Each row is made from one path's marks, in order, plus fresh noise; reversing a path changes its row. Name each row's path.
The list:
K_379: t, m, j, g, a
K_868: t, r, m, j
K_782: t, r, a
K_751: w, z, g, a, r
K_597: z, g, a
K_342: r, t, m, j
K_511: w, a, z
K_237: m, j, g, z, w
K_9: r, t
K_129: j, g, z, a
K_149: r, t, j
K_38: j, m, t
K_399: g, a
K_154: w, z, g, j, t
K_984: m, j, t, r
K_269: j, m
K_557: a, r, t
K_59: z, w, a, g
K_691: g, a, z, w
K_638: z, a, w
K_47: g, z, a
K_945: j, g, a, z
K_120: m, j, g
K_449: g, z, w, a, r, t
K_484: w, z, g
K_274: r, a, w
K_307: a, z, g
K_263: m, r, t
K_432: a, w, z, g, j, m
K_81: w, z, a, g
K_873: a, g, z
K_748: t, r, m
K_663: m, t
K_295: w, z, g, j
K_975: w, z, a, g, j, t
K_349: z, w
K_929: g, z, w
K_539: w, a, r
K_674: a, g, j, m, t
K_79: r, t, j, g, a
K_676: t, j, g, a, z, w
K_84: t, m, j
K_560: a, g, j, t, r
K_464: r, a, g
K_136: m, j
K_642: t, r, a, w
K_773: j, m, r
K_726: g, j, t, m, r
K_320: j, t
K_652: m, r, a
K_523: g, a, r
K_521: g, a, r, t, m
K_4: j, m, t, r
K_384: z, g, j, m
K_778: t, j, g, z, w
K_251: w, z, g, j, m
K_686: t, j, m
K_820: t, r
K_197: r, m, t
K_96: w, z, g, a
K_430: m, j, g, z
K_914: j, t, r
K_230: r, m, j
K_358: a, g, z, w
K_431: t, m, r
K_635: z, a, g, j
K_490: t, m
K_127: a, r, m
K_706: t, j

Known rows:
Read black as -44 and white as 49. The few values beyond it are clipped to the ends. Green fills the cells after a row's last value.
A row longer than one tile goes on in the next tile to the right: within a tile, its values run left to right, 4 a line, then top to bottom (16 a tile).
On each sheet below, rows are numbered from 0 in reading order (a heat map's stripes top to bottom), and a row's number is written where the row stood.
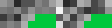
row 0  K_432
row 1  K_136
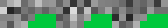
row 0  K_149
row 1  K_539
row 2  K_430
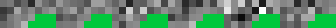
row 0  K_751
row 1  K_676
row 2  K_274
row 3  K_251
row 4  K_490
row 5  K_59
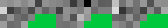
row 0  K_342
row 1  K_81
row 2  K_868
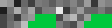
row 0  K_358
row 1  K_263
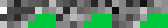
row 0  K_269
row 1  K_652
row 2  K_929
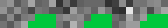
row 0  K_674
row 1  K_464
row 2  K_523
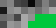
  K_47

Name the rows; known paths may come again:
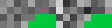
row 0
K_674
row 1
K_136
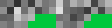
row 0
K_539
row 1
K_84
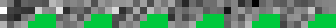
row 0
K_269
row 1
K_868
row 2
K_748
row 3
K_237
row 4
K_47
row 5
K_449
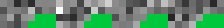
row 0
K_59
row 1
K_686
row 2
K_154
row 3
K_430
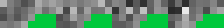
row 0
K_778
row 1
K_642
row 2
K_691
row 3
K_523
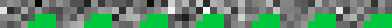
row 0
K_197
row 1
K_129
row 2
K_652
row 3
K_490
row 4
K_782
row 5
K_975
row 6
K_263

